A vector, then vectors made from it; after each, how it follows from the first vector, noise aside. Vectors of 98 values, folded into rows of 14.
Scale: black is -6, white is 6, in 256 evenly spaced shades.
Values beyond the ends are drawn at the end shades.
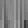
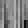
scaled up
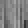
copied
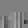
partly zeroed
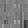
partly zeroed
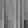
copied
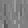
partly zeroed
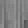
shrunk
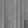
shrunk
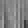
copied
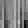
scaled up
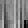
scaled up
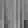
copied
